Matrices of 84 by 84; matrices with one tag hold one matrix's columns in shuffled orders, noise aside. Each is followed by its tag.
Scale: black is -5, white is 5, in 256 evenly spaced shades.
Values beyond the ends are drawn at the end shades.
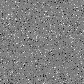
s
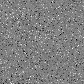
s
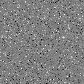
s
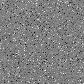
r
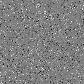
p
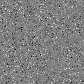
p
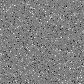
p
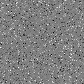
r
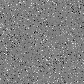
r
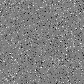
r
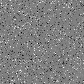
r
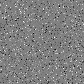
p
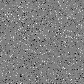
s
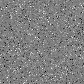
p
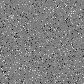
p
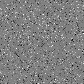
s
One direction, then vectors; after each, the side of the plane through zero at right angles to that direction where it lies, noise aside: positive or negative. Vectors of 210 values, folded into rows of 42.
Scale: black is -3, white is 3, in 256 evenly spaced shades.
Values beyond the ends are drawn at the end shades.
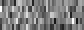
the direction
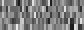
negative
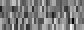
negative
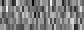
positive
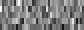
positive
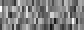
positive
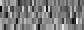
negative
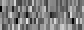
negative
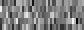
positive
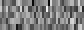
positive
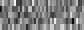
negative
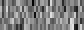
positive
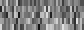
negative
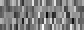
negative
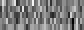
negative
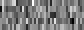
negative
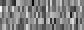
positive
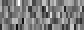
positive
